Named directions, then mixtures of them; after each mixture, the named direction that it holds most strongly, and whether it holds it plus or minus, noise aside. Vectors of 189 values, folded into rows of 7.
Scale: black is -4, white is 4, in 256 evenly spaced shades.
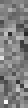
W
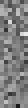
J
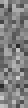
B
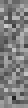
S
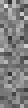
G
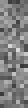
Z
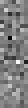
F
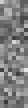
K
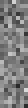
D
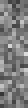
Z, plus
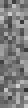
D, minus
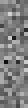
K, plus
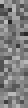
J, minus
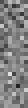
G, minus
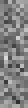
S, plus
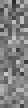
F, plus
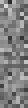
G, plus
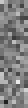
K, plus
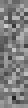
S, plus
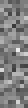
Z, plus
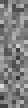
B, minus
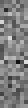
F, minus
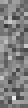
S, minus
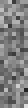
D, minus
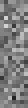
S, plus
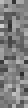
F, plus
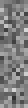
S, plus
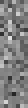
J, plus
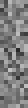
Z, minus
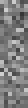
K, plus
